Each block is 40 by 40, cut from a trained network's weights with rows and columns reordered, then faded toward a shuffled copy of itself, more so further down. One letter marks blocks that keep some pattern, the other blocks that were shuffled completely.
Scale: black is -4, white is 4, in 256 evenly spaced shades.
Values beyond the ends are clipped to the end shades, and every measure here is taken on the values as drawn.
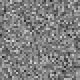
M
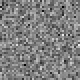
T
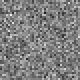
M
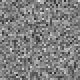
M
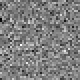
T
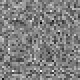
T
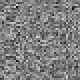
T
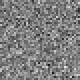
M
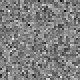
M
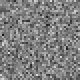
M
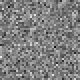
M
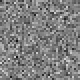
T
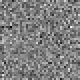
T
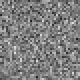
M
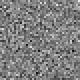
M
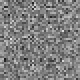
T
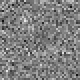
T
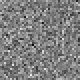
M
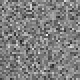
M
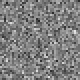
M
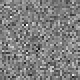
T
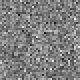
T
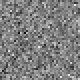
M
